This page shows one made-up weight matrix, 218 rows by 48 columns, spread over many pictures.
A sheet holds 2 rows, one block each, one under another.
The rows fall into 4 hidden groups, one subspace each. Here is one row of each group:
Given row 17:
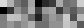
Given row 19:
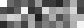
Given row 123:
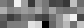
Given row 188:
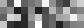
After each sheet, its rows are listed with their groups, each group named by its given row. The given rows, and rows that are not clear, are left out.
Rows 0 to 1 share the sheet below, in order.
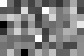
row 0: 19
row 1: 123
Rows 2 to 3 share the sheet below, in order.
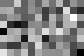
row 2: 188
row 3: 19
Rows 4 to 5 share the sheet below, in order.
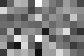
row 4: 17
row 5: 188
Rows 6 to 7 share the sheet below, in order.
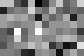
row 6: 17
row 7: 123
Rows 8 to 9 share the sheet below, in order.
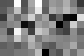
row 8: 123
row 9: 123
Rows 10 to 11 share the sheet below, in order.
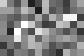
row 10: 123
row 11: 123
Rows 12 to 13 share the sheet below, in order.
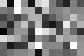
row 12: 123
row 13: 17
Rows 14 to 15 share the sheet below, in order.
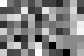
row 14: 19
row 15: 188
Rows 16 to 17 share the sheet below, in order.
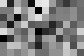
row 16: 123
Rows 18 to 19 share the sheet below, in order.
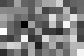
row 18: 188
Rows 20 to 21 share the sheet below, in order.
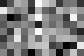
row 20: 17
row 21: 123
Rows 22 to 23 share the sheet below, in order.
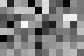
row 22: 123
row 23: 17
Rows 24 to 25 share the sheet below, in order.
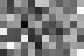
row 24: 188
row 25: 19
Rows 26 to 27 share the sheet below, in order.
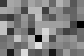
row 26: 19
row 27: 123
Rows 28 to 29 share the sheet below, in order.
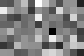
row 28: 17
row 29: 19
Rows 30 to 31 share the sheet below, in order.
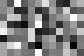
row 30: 188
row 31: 17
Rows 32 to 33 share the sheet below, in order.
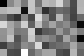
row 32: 19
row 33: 188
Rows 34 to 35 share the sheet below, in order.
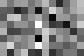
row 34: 188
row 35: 123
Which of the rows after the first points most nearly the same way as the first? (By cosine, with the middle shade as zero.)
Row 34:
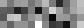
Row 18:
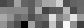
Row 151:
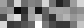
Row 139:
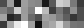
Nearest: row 151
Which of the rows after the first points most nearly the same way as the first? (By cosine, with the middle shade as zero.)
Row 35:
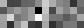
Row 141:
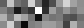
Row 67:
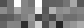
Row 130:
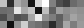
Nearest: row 130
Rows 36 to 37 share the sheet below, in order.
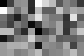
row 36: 17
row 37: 17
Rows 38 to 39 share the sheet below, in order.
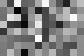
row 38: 188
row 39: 123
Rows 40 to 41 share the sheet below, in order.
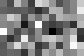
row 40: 188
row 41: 19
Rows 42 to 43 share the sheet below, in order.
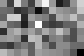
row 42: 188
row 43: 19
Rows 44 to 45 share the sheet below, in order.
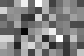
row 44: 17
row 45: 17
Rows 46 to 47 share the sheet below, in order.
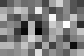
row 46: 188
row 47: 17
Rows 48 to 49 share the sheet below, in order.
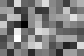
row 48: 188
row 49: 123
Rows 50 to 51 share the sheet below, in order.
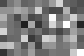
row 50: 188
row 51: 19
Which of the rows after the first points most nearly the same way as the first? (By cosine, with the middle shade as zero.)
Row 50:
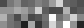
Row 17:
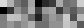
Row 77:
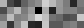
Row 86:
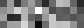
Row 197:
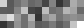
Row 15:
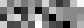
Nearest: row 86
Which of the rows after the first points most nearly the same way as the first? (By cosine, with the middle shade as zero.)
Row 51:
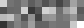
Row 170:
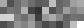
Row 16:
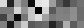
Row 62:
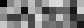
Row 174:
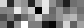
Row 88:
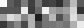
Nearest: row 88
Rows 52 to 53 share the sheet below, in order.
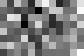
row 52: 188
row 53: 19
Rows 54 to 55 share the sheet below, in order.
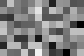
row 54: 19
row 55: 188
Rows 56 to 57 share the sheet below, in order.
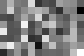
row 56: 188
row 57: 19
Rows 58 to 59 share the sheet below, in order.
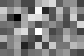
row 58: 17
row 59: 17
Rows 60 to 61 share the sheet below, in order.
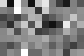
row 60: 123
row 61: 188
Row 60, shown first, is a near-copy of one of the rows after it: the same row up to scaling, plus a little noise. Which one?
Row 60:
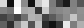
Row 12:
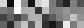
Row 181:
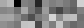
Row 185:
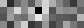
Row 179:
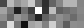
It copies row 12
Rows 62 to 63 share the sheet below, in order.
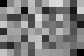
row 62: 19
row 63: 19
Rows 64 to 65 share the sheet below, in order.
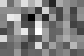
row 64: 17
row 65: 17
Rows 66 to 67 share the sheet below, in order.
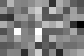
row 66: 19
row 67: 123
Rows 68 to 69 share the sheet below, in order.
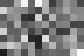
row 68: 17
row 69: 19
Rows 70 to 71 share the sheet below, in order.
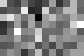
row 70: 19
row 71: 123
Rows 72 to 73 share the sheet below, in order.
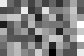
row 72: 19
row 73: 188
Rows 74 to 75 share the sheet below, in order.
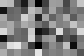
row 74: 17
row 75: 17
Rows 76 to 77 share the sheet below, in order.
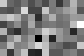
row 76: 19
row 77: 123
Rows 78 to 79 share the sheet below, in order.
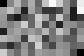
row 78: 19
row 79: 19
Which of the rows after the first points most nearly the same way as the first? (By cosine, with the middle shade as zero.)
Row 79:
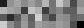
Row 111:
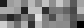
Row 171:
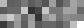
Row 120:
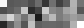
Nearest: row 111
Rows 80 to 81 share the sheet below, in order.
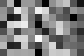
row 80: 188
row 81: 188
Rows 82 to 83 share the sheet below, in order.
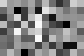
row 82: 188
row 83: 123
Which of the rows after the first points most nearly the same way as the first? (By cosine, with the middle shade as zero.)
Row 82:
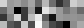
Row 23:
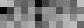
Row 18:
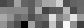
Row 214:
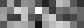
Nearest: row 23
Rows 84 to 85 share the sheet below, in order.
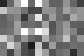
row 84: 17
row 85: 17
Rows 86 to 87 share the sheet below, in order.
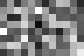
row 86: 188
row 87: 19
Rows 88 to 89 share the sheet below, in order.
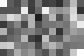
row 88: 19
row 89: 19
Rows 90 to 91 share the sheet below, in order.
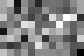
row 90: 123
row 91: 19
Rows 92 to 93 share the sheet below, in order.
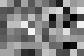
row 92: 188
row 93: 123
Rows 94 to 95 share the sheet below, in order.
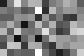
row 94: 123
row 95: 188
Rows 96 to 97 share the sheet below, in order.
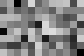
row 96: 123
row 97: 19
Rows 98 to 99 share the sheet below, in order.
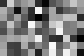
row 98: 123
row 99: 188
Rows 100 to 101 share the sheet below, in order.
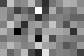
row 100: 123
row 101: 123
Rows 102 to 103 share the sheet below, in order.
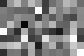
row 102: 123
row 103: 19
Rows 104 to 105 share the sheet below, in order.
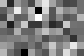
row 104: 123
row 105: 188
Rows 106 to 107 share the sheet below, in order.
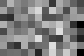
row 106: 19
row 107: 188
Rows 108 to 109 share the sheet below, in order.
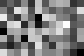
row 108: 188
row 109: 19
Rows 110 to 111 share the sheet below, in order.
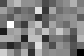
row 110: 123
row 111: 19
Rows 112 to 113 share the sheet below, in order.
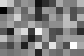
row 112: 17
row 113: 17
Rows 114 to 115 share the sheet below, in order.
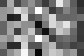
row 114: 188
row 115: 188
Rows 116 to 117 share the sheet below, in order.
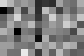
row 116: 17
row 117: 123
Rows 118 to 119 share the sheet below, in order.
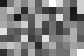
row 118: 19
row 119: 19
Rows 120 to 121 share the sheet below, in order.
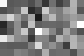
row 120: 19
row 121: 17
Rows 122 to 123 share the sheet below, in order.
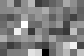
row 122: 188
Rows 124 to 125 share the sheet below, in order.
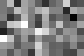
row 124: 188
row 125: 17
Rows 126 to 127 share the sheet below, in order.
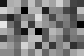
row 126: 19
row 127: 17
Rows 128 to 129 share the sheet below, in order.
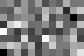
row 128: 188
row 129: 19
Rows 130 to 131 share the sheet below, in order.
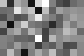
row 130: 123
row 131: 123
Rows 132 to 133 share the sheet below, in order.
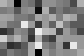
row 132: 123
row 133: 17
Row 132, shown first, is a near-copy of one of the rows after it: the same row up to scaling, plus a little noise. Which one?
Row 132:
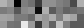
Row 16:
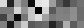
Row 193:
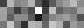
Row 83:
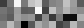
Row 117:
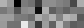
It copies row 117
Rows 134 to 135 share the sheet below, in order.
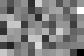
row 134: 188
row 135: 19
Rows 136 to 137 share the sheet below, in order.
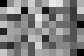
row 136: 19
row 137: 19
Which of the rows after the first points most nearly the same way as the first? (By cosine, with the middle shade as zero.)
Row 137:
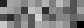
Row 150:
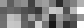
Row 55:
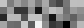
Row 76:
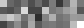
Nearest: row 55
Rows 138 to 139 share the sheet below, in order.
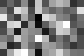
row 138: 188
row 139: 188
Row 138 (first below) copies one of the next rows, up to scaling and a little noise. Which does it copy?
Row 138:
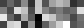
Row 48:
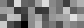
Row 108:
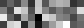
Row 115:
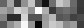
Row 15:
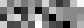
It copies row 108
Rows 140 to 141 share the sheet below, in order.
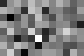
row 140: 19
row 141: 123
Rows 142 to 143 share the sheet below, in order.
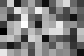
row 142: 188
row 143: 19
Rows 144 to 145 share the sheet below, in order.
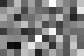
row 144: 19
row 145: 17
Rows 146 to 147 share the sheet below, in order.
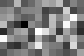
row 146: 188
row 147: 17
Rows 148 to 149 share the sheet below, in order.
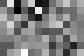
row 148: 123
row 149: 188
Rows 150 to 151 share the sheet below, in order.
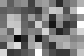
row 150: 188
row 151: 188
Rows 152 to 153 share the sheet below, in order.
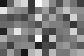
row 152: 17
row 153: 123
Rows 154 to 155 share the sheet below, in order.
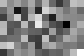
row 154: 188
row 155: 19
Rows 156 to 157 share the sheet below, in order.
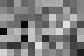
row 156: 188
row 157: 19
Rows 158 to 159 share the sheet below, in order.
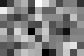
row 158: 17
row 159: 123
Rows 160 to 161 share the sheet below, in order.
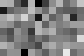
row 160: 17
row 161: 188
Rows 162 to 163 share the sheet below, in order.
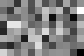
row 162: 188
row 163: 19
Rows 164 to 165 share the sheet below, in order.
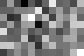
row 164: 17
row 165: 19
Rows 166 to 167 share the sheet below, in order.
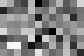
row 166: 17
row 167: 17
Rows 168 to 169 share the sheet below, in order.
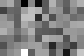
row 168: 17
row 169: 188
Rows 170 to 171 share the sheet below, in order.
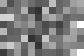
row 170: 19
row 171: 19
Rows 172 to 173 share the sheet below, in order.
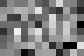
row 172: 188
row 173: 123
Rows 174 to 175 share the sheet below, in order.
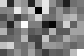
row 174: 123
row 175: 19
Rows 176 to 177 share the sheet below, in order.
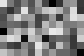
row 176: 19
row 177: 19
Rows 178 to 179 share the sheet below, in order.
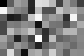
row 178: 17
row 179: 123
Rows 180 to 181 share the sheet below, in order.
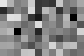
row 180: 17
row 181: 123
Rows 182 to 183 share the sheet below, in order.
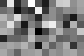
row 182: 123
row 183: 17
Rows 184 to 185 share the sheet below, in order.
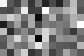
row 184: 19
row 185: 123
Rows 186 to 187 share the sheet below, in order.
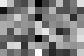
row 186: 17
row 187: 188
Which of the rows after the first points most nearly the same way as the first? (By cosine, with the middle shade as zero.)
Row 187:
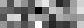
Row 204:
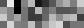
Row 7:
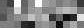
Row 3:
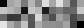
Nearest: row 7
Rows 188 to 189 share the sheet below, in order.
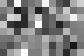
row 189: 188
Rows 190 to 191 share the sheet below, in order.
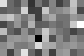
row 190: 19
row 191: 123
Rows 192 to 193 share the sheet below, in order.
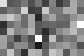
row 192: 19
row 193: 123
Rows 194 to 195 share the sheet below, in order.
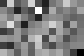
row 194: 123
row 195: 19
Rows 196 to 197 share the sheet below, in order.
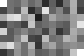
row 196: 19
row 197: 19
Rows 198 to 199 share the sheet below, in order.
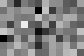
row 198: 123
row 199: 17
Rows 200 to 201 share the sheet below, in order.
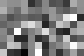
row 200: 123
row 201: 188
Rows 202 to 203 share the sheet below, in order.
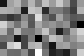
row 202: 19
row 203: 188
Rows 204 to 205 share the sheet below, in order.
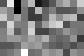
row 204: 123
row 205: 188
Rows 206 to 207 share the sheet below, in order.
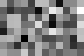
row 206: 188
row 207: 19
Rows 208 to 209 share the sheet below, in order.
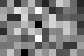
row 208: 188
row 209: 123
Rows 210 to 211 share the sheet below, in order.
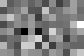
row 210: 19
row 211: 17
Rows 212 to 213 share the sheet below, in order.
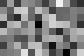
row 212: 188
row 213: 188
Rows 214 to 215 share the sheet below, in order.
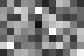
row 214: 188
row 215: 19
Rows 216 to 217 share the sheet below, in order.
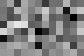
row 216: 188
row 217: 17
